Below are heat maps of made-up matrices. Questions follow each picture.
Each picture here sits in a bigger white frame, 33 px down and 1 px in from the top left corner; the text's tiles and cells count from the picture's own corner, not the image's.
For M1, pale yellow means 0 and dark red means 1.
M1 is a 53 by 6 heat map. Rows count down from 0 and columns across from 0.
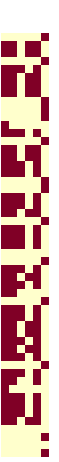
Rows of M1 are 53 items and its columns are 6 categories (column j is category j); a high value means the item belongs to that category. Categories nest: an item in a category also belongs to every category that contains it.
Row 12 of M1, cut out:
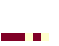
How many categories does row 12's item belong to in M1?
4
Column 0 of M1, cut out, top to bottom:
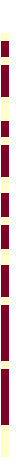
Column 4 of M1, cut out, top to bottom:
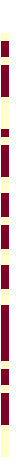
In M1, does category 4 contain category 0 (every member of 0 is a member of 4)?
no
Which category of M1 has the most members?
0
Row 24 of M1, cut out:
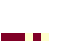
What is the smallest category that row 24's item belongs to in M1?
2
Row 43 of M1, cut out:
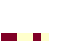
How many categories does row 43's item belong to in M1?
3
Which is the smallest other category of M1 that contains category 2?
4
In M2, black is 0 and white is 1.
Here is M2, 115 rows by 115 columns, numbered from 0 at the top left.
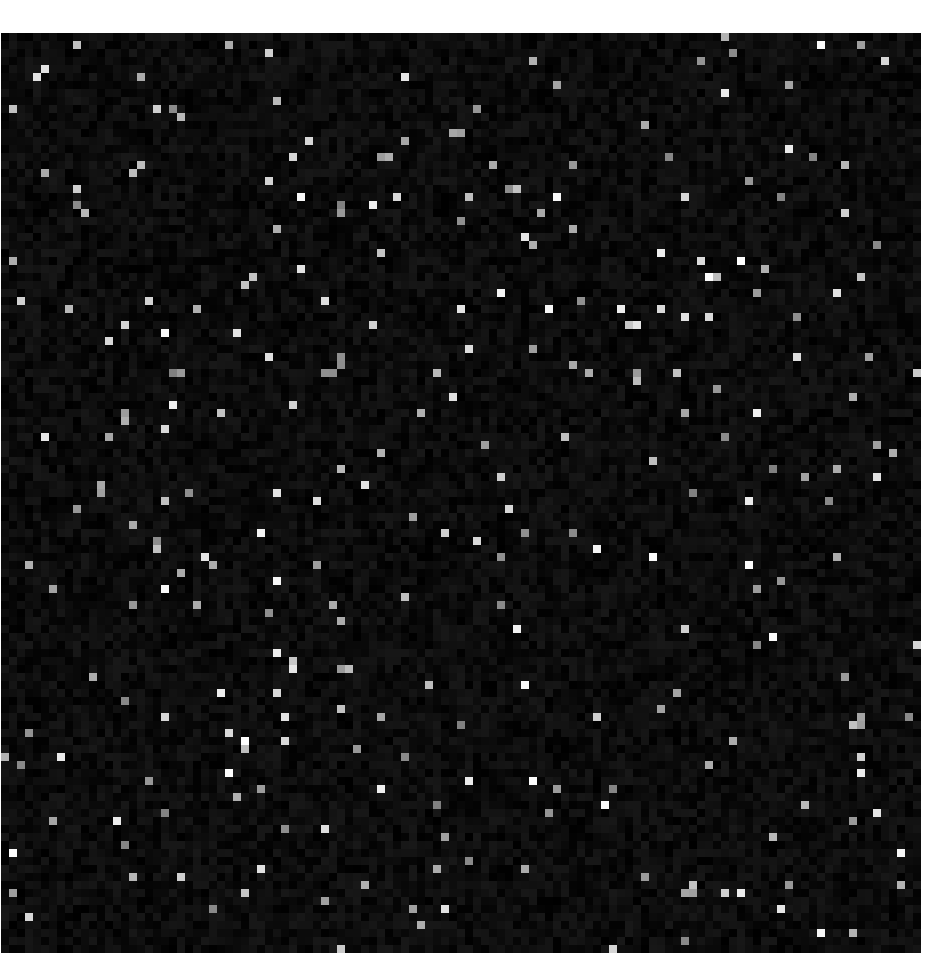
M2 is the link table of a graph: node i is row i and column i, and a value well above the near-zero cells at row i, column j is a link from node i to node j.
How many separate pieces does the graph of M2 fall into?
1
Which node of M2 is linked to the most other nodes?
node 42
